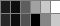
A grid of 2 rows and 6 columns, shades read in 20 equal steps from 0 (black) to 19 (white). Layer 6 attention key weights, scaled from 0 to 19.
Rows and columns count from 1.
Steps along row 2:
down up down up up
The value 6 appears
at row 2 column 3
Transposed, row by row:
2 3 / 1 1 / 7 6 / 12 0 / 15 10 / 19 15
